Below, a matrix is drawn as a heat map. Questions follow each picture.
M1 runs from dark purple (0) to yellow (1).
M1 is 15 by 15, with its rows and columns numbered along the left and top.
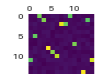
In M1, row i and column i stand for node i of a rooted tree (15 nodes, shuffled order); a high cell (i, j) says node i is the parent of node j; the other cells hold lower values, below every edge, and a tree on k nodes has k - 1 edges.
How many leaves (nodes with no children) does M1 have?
5
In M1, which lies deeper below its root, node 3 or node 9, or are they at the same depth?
node 3
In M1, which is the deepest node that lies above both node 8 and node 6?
2
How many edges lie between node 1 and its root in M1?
4
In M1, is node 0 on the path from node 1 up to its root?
yes
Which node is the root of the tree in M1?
11
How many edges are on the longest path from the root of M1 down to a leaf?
5
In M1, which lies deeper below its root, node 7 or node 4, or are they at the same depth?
node 4
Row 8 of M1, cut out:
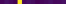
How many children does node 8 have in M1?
1
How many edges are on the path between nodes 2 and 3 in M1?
5
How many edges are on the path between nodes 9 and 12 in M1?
4
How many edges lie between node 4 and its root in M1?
4
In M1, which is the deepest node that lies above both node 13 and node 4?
0
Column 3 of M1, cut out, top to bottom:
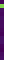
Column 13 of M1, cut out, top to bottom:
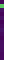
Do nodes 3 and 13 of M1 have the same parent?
yes
